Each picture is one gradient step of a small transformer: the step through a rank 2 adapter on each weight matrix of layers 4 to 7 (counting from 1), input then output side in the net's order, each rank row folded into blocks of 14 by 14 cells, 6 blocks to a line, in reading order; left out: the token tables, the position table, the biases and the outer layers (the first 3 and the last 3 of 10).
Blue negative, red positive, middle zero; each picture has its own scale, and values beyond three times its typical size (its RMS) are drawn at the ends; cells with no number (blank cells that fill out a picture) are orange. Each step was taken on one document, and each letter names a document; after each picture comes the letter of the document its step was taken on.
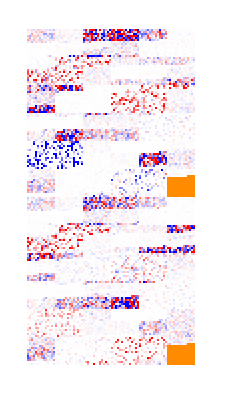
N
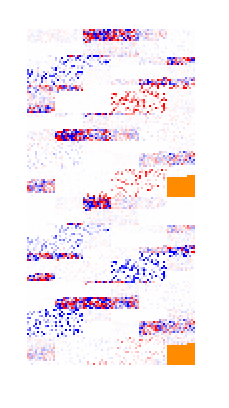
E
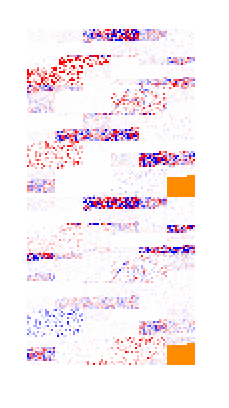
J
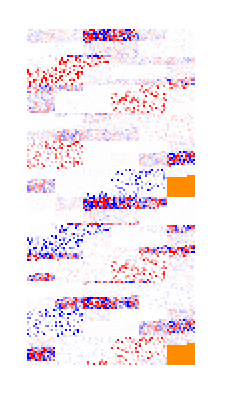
E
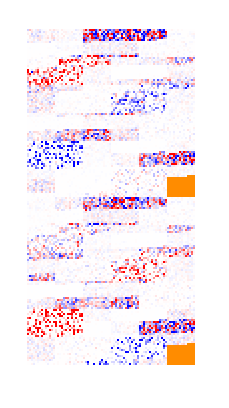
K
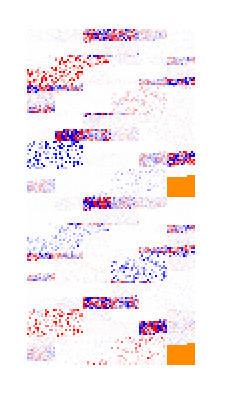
E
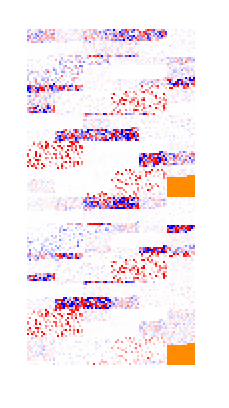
N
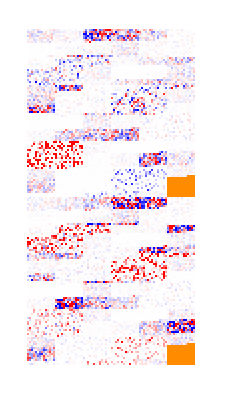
N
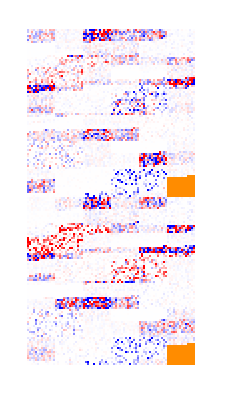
K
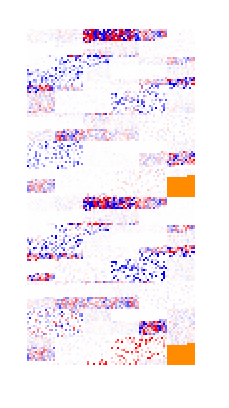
E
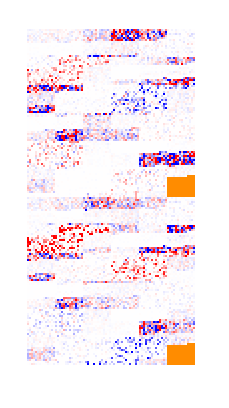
J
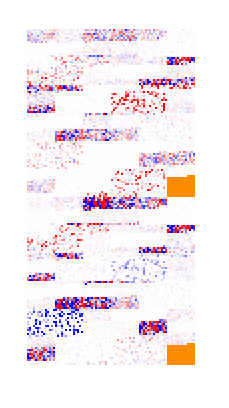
E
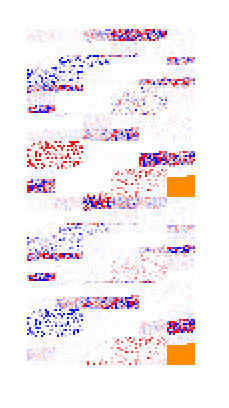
J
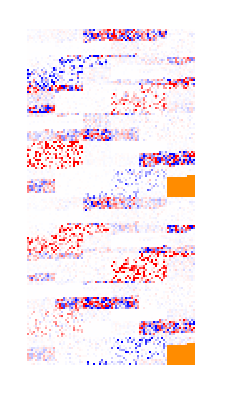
J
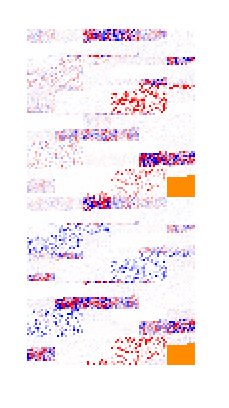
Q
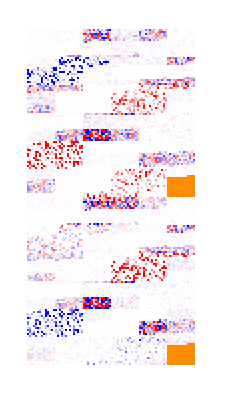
J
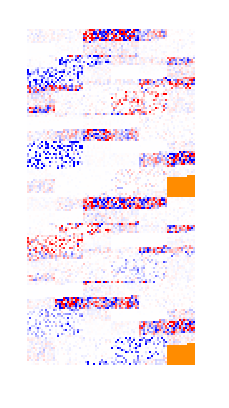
K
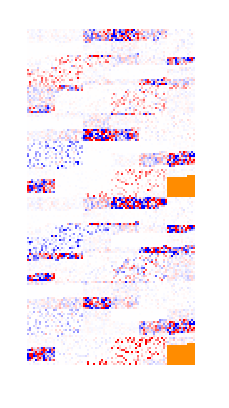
Q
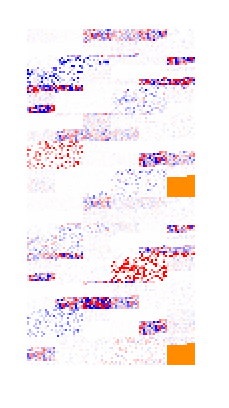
J
